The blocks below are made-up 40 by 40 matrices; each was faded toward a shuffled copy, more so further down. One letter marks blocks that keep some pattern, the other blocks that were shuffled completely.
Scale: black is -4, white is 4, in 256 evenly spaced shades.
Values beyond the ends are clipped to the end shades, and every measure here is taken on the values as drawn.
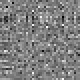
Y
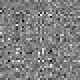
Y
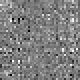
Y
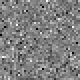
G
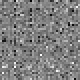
Y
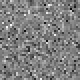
G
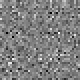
Y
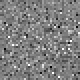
G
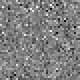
G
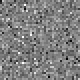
G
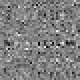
Y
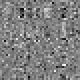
Y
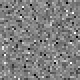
G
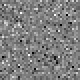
G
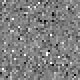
G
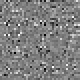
Y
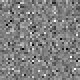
Y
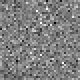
G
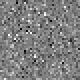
G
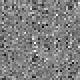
Y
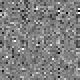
Y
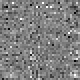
Y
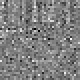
Y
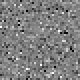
G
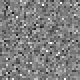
G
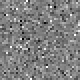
G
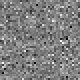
Y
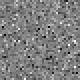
G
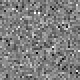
G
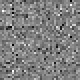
Y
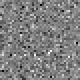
Y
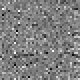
Y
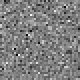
G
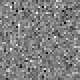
G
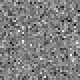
G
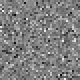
G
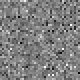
Y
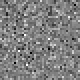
Y
